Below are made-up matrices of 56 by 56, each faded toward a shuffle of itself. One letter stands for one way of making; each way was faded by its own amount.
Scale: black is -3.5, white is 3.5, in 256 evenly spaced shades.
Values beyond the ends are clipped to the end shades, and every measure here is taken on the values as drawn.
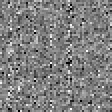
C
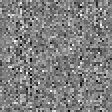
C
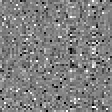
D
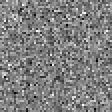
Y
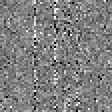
C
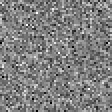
Y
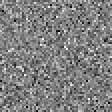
Y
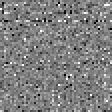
D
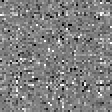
D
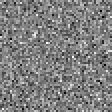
Y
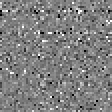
D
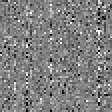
C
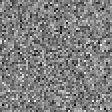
Y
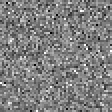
Y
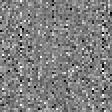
C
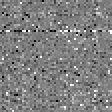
D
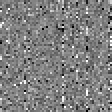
C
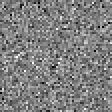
Y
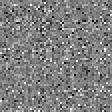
D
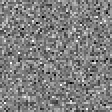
Y
